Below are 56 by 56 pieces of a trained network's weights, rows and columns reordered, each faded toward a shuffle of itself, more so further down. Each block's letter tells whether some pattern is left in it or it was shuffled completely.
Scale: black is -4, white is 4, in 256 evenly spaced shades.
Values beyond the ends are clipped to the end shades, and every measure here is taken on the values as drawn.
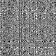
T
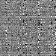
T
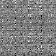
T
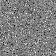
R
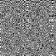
T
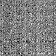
T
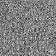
T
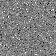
R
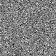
R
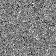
R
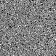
R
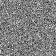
R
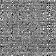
T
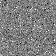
R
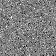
R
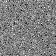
R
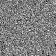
R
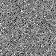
R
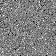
R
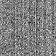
T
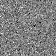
R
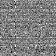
T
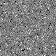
R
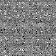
T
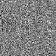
T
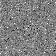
R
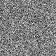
R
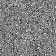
R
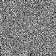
T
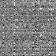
T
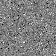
R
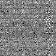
T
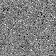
R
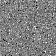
R
